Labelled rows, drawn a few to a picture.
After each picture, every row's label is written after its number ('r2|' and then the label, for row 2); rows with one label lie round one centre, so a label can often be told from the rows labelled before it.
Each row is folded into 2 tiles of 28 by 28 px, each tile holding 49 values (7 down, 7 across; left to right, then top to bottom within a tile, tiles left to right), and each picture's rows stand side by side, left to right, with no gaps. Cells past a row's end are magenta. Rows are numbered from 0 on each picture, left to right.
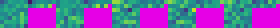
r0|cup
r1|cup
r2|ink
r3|ink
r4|ink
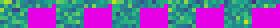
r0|ink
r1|ink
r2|ink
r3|ink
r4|cup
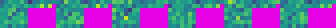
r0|cup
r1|cup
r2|ink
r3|cup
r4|ink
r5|cup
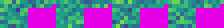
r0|ink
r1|cup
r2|ink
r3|ink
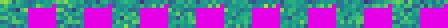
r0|ink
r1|ink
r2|cup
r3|cup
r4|cup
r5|cup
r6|cup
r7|ink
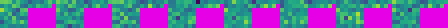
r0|ink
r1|ink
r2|ink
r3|cup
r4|cup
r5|cup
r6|cup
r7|ink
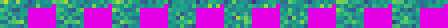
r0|ink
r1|ink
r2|ink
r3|cup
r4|cup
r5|cup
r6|ink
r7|ink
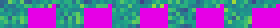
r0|cup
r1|cup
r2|cup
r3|ink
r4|cup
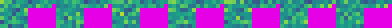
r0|ink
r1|cup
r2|ink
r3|ink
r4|ink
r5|cup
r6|cup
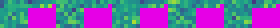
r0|cup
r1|ink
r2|cup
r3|ink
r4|cup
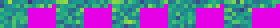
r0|cup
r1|ink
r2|ink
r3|cup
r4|ink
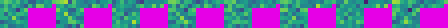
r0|ink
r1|ink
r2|cup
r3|ink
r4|ink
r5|ink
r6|cup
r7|ink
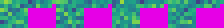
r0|ink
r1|ink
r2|cup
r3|ink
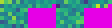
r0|ink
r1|cup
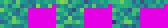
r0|ink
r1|ink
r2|ink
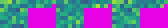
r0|ink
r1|cup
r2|ink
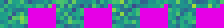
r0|cup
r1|ink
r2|ink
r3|cup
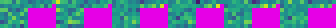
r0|ink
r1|ink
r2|cup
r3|cup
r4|cup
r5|cup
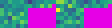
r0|cup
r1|ink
